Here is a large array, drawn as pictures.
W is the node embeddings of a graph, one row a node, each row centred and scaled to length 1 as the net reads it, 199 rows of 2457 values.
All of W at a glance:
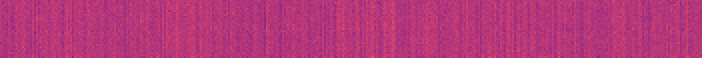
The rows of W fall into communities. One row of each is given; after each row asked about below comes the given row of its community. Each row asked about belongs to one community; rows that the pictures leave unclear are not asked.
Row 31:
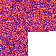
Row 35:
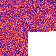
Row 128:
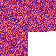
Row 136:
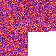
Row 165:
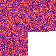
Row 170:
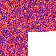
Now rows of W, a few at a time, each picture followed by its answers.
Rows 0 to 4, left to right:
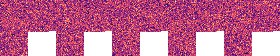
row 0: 165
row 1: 136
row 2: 128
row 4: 170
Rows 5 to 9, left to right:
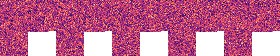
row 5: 35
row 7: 128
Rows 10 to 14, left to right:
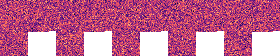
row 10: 35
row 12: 35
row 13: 128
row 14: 136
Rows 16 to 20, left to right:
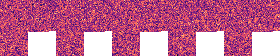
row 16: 35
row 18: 136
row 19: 165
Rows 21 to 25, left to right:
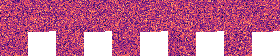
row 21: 31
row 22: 35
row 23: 31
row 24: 170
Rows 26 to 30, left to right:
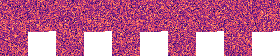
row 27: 31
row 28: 136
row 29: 128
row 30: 165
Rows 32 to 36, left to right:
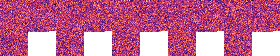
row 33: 31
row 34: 136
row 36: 170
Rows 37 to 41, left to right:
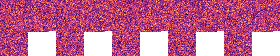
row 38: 170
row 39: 31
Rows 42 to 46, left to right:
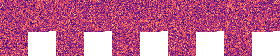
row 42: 31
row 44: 165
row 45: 136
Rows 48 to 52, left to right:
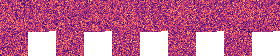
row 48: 136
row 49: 136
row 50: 136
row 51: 35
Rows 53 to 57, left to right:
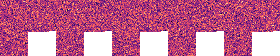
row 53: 128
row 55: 128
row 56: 136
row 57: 128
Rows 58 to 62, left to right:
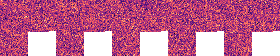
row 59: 31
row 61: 31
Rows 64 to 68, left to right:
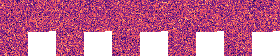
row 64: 31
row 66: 136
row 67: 128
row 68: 165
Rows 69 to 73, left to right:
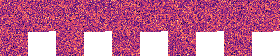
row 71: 136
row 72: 165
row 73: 31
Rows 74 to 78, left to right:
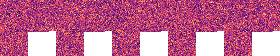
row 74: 35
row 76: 128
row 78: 35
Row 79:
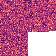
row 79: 170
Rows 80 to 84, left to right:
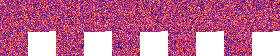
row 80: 35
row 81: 136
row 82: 31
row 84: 165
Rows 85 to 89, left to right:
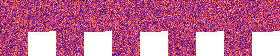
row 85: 170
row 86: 31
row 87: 170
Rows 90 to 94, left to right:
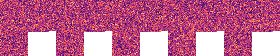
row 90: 136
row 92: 31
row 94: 136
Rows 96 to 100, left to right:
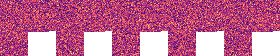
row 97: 128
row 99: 128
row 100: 31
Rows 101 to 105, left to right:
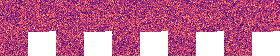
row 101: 128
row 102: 31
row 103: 31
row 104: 128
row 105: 170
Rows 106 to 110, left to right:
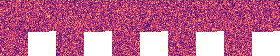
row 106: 35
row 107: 136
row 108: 35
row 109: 170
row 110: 35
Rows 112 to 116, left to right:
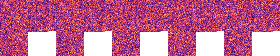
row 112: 170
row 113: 170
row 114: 136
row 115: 35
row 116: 170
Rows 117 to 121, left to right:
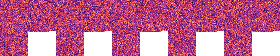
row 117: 165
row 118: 165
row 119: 136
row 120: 31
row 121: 170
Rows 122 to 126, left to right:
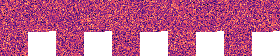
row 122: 170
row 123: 31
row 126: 136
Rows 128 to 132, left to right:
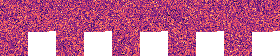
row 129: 165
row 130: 170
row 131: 128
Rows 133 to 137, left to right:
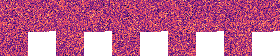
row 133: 128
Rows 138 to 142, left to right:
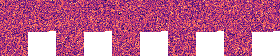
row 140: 35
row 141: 136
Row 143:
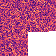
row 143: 165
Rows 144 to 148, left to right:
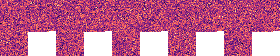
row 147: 35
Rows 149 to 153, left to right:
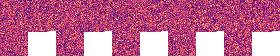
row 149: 136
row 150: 35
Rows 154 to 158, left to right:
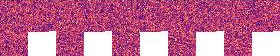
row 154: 31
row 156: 170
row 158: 136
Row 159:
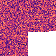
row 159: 31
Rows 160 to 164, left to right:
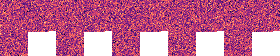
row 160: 136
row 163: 35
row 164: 35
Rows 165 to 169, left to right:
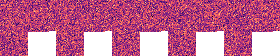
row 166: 136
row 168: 128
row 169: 31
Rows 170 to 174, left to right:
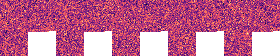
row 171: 136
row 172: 31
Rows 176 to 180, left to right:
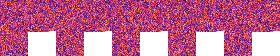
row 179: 31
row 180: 136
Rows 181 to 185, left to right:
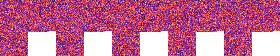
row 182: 128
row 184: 31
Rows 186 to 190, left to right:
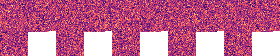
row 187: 165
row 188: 35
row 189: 35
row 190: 170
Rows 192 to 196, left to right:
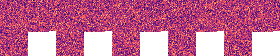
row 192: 31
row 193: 128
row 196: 35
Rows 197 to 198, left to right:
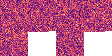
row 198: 31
